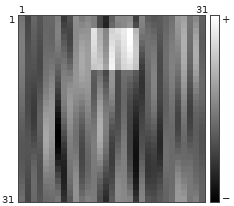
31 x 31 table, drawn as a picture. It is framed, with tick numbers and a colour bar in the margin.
The ninth with the highest average is the top middle. The top middle is the roughest part. The halves do not mirror each other. The bottom right is the smoothest part. An odd patch, higher than its surroundings, sits in the top middle. Streaks run downward.
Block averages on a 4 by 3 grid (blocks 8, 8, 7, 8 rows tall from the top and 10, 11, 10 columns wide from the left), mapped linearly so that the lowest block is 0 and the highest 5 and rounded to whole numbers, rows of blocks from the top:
1 5 2 / 1 2 1 / 1 1 0 / 1 1 1
